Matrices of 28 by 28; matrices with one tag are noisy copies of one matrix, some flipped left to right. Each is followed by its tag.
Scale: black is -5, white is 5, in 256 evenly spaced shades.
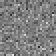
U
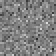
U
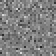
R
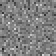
U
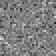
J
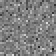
U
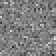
J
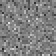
U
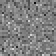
U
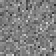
U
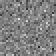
U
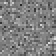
J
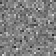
R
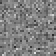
R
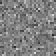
R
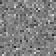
R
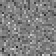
U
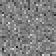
U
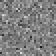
R
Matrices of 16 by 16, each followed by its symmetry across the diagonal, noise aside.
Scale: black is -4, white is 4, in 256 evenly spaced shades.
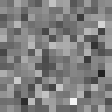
antisymmetric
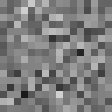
neither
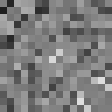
symmetric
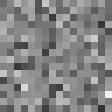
neither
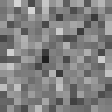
neither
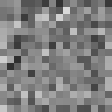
antisymmetric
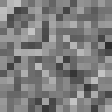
symmetric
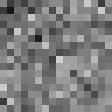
symmetric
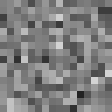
antisymmetric
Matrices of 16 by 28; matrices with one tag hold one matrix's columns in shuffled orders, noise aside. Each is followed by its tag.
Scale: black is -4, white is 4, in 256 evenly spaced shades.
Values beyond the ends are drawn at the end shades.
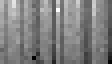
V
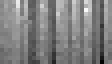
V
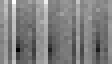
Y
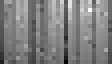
V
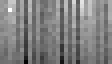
V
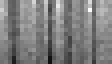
V
